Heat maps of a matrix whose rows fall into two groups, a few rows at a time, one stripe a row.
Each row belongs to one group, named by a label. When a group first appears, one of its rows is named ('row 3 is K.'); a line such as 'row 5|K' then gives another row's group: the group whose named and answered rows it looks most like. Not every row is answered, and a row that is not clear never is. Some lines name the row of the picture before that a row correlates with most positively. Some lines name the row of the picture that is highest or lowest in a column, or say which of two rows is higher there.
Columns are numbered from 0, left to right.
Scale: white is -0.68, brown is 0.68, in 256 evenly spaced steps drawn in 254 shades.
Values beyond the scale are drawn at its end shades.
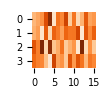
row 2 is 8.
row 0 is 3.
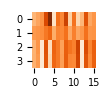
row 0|3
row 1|3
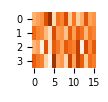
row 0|3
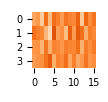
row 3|3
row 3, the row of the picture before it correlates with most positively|0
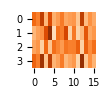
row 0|8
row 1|3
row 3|8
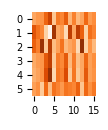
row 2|8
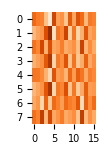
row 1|3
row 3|3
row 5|3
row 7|8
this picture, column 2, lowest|6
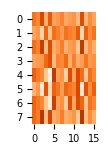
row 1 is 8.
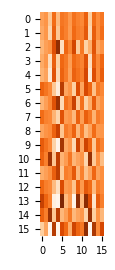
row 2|3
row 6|3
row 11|3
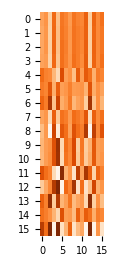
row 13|8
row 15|8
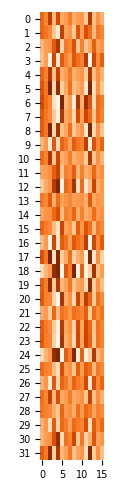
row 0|8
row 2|3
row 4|8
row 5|8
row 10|8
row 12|3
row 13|8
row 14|3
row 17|8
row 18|3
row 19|8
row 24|3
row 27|8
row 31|8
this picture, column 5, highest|6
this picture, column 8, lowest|6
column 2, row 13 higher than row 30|Yes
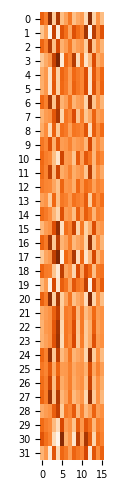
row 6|8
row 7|3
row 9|8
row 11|8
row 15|3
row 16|8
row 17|3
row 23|3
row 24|8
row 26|8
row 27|8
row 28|3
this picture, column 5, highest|30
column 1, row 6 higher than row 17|Yes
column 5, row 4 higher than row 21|Yes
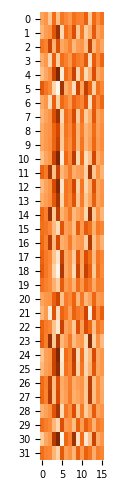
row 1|3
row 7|3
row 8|3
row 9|3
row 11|8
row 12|3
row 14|8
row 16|8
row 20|3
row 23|8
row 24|3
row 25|3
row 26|8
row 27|8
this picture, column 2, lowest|21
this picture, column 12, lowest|21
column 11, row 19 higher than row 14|Yes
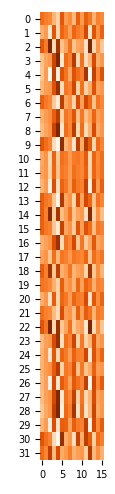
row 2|8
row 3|3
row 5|3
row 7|3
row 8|3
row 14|8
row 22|8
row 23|3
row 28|3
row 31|8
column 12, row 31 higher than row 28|Yes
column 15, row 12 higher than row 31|Yes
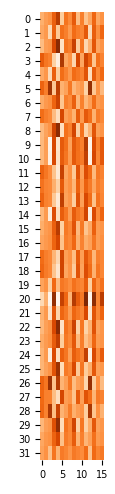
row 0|3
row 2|3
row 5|8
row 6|3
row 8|3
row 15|3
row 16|3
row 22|3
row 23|3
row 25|3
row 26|8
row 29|3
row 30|3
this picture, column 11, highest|20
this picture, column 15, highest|20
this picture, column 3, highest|20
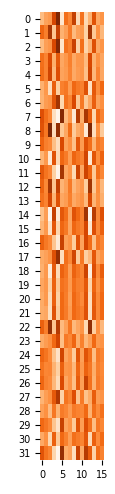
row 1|8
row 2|3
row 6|3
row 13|8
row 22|8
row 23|3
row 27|3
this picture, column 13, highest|14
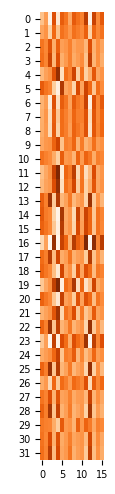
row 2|8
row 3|8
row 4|3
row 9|3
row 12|3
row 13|8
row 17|8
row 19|3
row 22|8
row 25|8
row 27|8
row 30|8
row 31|8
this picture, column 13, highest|16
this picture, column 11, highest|16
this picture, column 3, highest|16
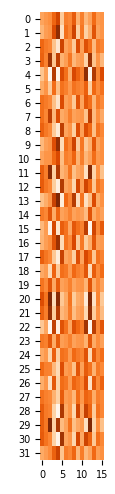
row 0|3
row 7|8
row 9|3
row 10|3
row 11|8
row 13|3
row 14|8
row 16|3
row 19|8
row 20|8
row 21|8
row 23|8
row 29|8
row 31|3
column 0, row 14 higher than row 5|Yes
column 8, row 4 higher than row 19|Yes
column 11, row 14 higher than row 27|No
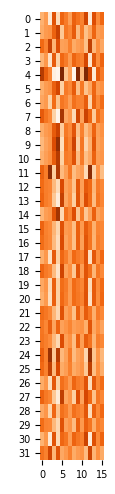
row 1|3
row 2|8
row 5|3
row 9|3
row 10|3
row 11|8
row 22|8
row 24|8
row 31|8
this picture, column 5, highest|4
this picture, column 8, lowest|4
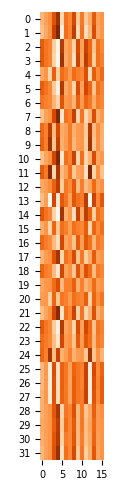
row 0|3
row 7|3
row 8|8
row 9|8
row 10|3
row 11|8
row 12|3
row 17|3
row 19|3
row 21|3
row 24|8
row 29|3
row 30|3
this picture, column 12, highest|11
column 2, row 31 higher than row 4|Yes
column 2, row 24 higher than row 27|Yes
